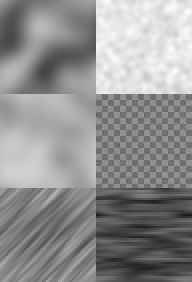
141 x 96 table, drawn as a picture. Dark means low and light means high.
It is made of 3 by 2 panels. Panel 1,1: middling, smooth, strong in contrast. Panel 1,2: very high, blotchy, faint in contrast. Panel 2,1: high, smooth. Panel 2,2: middling, checkered. Panel 3,1: middling, slanting up to the right. Panel 3,2: low, streaked across.
